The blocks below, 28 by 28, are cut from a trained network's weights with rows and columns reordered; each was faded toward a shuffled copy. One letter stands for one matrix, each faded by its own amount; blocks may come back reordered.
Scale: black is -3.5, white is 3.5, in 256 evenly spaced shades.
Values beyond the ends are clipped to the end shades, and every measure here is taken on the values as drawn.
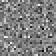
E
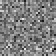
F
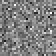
F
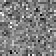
F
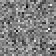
E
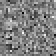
E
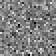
F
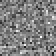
F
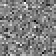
F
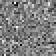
E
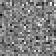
F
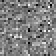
E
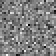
F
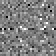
E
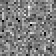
E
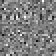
E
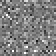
E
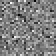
F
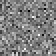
F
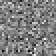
F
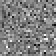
E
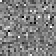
E
